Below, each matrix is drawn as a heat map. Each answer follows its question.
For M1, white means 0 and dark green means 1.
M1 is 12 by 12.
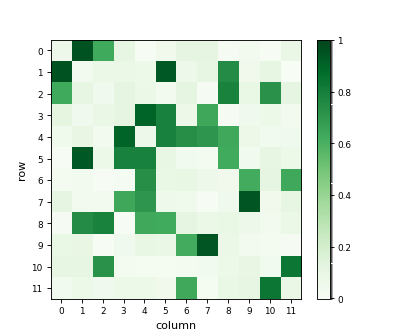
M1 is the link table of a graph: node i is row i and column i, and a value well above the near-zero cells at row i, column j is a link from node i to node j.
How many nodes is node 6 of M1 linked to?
3
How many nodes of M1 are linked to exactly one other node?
0
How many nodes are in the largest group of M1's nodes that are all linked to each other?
3
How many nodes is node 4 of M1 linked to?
5
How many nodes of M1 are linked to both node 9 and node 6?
0
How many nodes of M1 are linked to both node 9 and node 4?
2
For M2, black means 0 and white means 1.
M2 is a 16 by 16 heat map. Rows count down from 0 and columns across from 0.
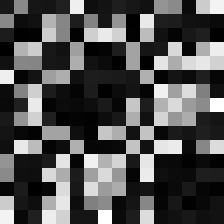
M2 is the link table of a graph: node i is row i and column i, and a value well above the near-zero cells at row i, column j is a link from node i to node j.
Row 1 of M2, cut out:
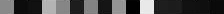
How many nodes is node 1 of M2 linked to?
6
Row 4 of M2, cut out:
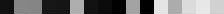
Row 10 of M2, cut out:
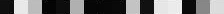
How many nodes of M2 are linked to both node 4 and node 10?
8
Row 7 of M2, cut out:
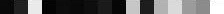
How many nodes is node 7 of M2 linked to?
7
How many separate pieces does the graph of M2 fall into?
1
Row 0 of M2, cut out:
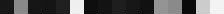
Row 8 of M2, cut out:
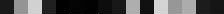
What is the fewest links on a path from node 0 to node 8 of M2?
2
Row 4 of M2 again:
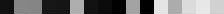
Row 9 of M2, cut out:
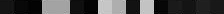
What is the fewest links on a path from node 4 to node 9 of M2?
1
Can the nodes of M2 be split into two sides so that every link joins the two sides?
yes
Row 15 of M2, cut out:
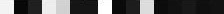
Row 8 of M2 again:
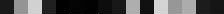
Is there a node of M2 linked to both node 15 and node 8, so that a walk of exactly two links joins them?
no
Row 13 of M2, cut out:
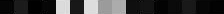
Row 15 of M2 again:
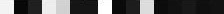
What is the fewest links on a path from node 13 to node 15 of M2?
2
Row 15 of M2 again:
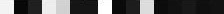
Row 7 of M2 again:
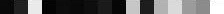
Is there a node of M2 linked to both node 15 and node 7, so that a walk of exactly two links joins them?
no
